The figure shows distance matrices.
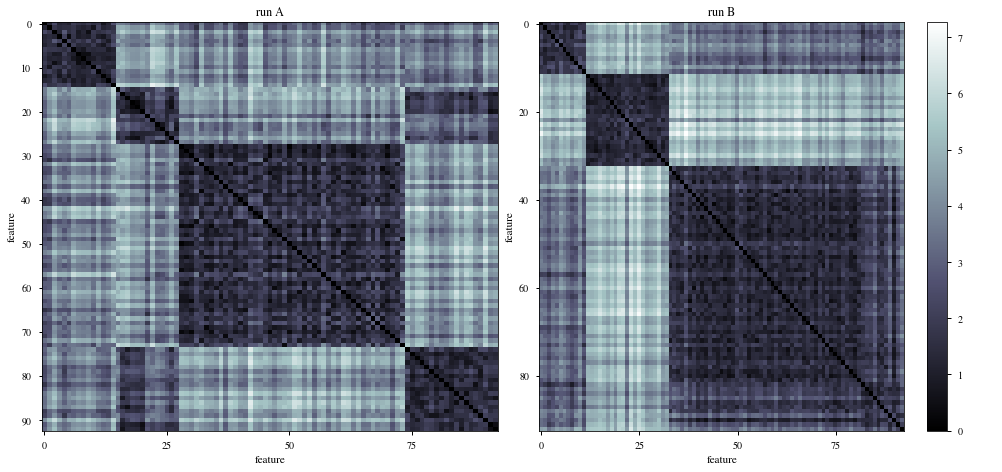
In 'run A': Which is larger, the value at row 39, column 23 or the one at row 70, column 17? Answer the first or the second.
the second
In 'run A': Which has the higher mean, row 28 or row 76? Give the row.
76
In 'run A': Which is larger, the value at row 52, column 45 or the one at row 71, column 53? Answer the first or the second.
the first
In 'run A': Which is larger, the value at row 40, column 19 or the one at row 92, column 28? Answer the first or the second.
the second
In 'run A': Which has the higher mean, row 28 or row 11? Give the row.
11
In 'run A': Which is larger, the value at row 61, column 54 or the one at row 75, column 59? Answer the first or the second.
the second
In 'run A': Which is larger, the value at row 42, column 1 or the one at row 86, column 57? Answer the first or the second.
the second
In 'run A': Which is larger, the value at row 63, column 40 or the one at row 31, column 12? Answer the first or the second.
the second
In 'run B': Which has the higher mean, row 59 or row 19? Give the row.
19
